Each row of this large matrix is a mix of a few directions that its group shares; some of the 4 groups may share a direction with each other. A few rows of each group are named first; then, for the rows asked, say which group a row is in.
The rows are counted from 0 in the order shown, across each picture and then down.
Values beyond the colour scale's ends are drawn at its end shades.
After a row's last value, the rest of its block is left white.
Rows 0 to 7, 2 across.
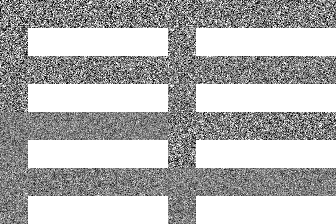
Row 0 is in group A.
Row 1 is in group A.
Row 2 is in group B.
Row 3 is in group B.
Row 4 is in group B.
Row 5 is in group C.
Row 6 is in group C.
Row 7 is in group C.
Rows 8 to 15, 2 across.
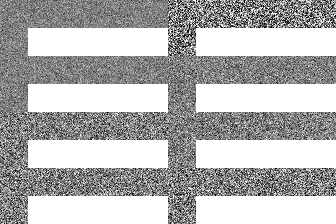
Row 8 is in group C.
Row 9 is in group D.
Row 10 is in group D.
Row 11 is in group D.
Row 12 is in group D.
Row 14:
B
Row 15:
D
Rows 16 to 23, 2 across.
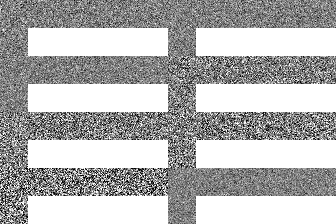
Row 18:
C
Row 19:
B
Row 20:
B
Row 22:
D
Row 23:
C
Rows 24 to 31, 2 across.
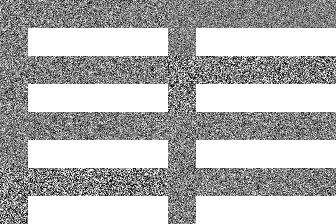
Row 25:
B
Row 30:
A
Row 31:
C
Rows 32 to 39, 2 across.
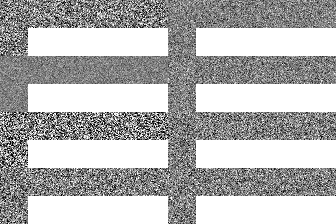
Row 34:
B
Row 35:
B
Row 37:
B
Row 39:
A
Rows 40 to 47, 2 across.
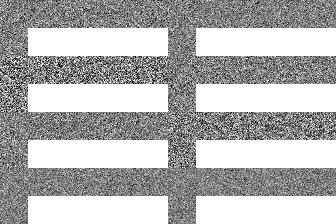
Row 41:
A
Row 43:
A
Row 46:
A
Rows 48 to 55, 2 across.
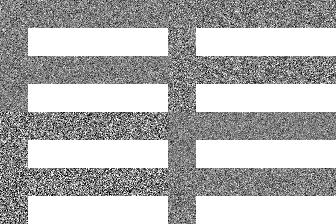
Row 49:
D
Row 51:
C
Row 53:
B
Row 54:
B
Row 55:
D
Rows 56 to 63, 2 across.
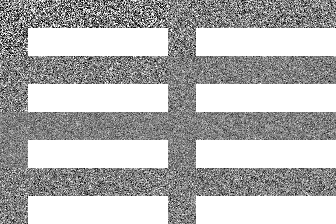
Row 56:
D
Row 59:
D
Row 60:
C
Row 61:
C
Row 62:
C
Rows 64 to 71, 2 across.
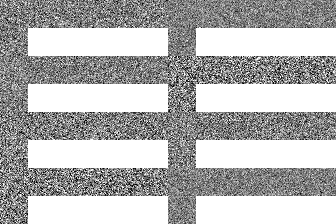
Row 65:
D
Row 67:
A
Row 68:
D
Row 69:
B
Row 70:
A
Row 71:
B
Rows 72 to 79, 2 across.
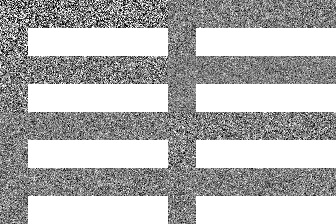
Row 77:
D
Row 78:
C
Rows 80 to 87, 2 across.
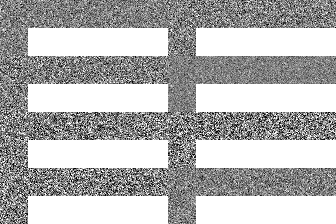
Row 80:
B
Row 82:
B
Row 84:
C
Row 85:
C
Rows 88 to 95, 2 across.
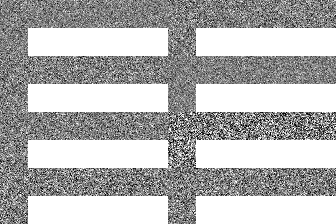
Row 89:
D
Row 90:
A
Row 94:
A
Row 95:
C
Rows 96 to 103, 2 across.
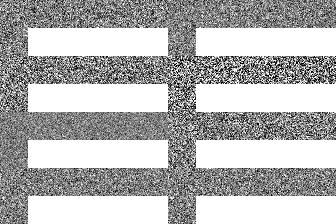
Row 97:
C
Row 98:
A
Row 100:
D
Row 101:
D
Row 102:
A
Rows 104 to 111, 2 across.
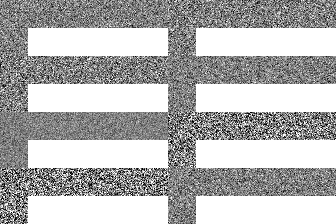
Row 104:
B
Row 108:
B
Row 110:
C
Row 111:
A
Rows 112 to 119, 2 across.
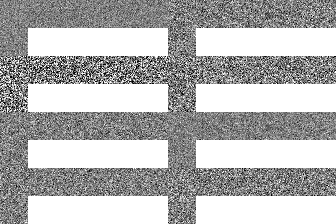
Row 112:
B
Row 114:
B
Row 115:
D
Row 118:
A
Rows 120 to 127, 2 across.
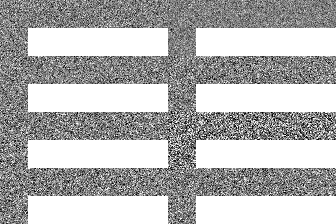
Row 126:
C
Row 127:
C
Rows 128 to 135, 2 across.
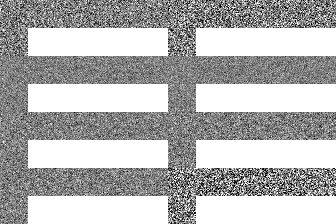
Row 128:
B
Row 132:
A
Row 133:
C
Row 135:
C
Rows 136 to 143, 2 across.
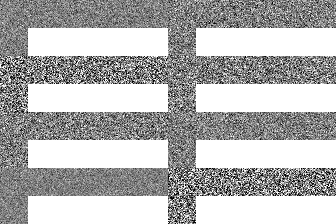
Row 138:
B
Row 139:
C
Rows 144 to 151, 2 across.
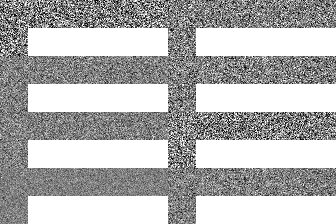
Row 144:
D
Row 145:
B
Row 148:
B
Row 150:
A
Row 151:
C
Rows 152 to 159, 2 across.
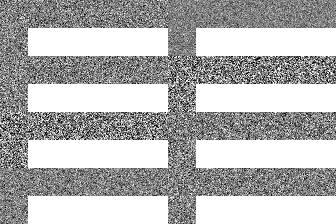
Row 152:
D
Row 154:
B
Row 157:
D
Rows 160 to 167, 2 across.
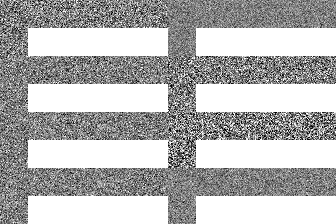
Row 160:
B
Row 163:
A
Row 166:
D
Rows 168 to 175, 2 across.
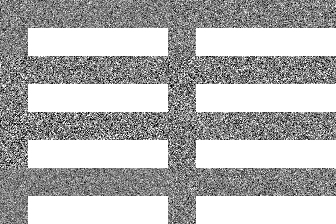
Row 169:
C
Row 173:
D
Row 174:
C
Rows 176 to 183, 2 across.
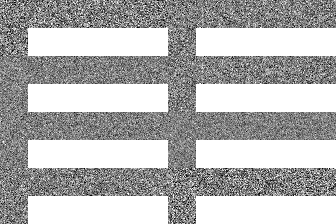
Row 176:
D
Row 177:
D
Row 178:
B
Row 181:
A
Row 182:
D
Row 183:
D
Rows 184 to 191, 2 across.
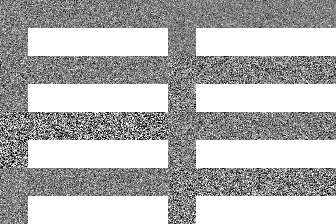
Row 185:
D
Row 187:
D
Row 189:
D
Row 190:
B
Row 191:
C
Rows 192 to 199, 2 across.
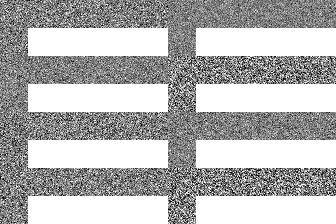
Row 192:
C
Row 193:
C
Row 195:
A
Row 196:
B
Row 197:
C
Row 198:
B
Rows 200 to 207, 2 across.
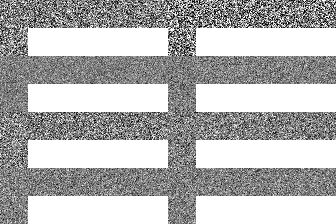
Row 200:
D
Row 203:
B
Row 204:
B
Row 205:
C
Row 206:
B
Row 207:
A
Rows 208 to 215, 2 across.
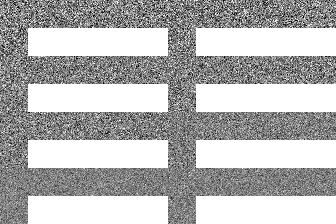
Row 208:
D
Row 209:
C
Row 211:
C
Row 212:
C
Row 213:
B
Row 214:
D
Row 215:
B
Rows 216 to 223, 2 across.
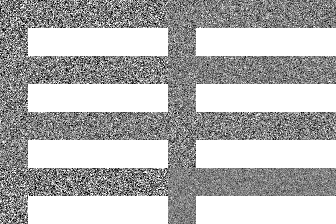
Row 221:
A
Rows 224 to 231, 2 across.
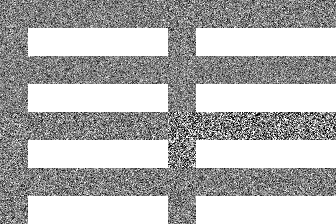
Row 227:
B
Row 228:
B
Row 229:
A
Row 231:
D
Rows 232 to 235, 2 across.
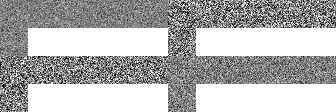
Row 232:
C
